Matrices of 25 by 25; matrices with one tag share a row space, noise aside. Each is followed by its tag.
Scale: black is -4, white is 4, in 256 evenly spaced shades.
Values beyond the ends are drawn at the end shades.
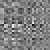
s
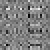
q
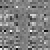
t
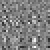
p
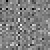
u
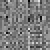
q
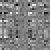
t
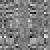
t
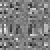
t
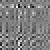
u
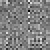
q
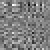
s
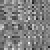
s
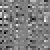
t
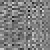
s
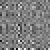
u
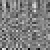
p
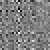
u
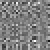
p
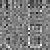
q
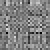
q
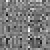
q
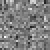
t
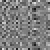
p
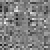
t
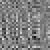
p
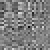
s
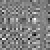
p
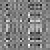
q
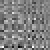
s
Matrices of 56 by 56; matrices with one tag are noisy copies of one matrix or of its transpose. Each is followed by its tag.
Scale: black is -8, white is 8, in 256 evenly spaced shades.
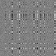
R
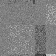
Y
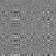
R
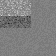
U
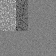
U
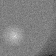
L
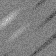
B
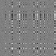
R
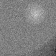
L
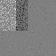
U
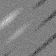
B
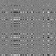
R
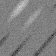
B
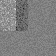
U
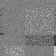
Y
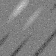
B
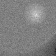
L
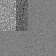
U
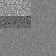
U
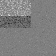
U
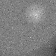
L
